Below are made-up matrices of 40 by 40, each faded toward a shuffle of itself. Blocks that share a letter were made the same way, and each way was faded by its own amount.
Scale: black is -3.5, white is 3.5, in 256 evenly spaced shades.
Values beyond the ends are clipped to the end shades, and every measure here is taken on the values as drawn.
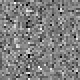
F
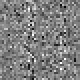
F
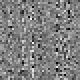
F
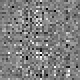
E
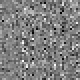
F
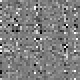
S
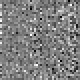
F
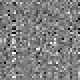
E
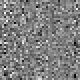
F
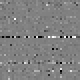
S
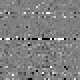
S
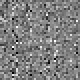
F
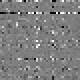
S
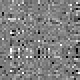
E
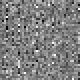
F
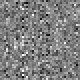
F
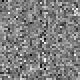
F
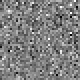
F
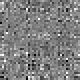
E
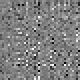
E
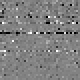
S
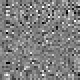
E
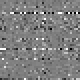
S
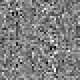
F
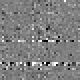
S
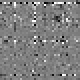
S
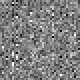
F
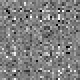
E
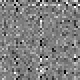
E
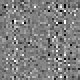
E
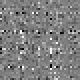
S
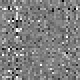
E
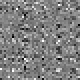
E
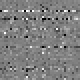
S
